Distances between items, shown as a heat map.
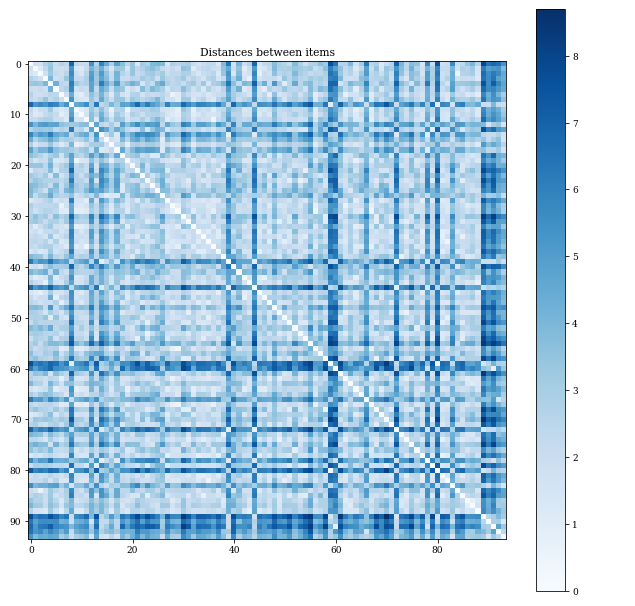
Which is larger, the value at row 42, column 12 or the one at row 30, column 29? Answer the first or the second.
the first
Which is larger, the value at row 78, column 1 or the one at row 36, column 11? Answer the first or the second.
the first
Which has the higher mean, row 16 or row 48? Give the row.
48
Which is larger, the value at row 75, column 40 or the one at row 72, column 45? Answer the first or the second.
the second
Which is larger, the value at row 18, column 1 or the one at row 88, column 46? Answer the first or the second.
the first
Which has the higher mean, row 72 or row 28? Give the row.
72
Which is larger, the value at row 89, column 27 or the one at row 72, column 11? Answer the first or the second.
the first
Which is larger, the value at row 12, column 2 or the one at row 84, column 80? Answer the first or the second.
the second
